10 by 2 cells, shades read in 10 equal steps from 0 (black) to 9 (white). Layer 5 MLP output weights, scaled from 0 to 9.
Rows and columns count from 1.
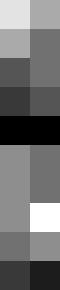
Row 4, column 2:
3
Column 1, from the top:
8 6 3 2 0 5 5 5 4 2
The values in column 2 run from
0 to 9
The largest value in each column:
8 9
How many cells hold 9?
1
